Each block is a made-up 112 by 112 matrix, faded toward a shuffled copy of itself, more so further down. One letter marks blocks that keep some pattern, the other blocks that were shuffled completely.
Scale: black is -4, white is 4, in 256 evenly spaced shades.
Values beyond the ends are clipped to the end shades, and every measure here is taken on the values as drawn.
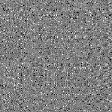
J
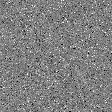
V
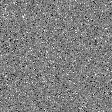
V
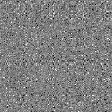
J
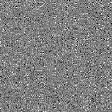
J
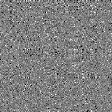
J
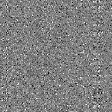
J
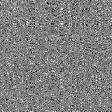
J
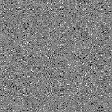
J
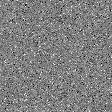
V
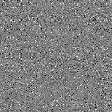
J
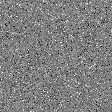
V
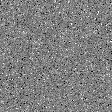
V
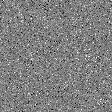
V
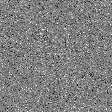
V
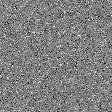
V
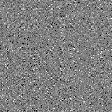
J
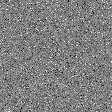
V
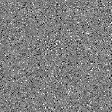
J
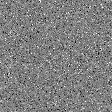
V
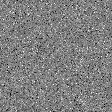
V
